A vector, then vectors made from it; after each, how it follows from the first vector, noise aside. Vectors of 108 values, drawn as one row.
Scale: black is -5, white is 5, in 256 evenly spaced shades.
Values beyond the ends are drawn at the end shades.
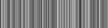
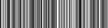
scaled up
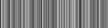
copied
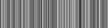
copied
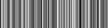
scaled up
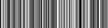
scaled up
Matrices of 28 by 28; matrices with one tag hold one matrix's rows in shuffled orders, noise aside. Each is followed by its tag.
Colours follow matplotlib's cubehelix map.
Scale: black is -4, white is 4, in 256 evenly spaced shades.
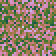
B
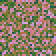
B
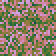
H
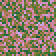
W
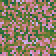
B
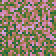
B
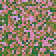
B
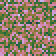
H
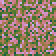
B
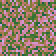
W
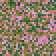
W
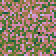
W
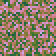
W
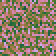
W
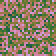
H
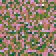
W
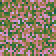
H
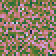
W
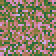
H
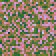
W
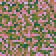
W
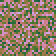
W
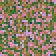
B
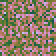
B
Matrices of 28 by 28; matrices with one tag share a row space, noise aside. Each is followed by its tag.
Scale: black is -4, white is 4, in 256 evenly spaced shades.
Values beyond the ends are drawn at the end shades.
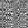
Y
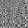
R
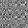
R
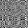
R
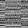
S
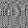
R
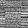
S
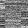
S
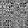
Y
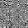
Y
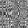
Y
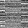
S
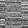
S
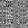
Y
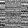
S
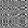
R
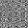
R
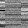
S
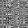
Y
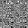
Y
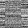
S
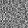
R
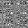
Y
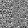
Y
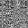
Y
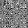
Y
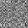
R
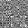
Y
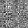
Y
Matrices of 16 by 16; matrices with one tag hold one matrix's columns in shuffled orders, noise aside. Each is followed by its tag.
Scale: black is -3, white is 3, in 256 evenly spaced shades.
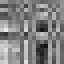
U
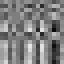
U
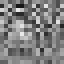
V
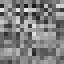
V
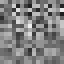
V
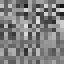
V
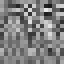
V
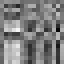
U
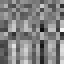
U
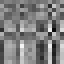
U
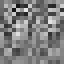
V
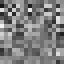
V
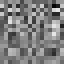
V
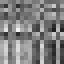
U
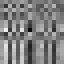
U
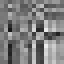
U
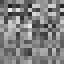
V
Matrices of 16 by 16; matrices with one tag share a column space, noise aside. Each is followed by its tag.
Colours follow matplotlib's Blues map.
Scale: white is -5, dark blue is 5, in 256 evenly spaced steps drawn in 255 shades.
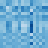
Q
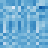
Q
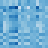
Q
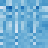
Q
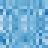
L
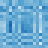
Q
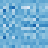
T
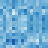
L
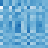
Q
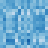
L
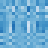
Q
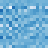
T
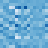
T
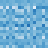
T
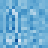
L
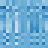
Q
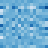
T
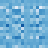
T
